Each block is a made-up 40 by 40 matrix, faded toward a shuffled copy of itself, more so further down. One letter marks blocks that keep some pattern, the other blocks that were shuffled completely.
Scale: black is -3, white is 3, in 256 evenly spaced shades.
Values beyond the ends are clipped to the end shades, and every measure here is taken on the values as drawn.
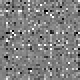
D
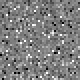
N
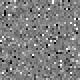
N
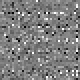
D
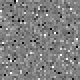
N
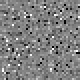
N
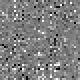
D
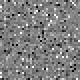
N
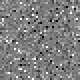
N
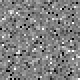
N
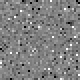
N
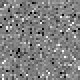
N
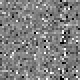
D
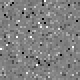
N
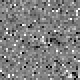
N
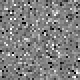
N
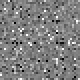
D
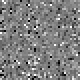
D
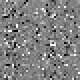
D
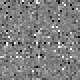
D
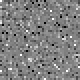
N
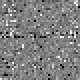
D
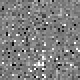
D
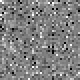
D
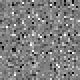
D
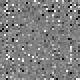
D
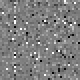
D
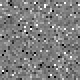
N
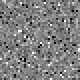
N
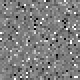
N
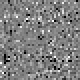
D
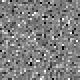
N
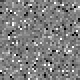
N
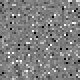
N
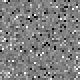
N
